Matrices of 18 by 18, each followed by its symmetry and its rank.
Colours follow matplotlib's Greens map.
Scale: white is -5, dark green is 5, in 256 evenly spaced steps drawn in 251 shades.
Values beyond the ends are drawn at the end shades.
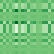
neither, rank one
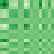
symmetric, rank one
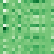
neither, rank two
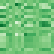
neither, rank two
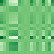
neither, rank one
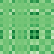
symmetric, rank one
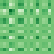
symmetric, rank one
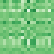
neither, rank two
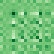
symmetric, rank two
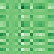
neither, rank one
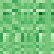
neither, rank two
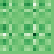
symmetric, rank one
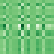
neither, rank one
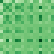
symmetric, rank two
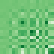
symmetric, rank two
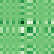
symmetric, rank one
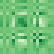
symmetric, rank two
